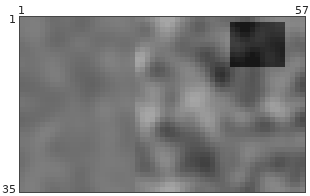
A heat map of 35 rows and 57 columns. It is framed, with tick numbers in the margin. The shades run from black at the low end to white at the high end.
The left part is calmer, up to a seam about 40% of the way across. The top right is the ninth with the lowest average. The texture is blotchy. In the top right lies a patch that is lower than the rest.
